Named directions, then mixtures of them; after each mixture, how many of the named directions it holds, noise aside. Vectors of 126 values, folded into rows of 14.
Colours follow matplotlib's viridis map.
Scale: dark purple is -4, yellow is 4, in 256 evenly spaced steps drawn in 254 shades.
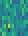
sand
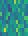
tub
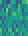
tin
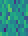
one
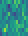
two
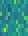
one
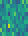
two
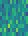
three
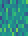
three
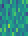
three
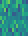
one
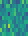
two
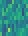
three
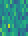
one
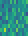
three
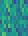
three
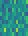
three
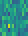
one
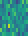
two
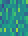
three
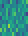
three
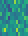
one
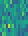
one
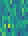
one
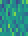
two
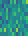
three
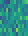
two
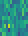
one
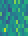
one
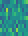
two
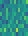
three
